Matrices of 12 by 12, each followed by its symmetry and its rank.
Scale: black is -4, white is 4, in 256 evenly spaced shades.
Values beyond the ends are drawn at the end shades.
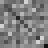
symmetric, full rank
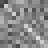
symmetric, full rank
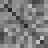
symmetric, full rank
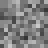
antisymmetric, full rank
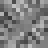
antisymmetric, full rank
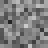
neither, full rank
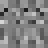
neither, rank two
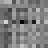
neither, rank two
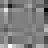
antisymmetric, rank two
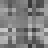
antisymmetric, rank two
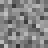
neither, full rank
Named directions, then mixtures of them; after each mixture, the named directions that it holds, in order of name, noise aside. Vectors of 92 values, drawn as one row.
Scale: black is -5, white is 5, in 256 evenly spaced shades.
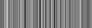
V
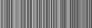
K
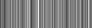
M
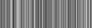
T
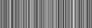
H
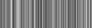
T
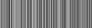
K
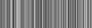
T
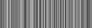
H, V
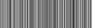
H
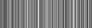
H, M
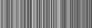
K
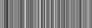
V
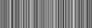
H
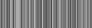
K, T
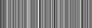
M, V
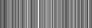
H, M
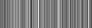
K, M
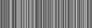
H, T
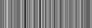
T, V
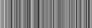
M, T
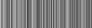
K, M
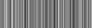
H, V
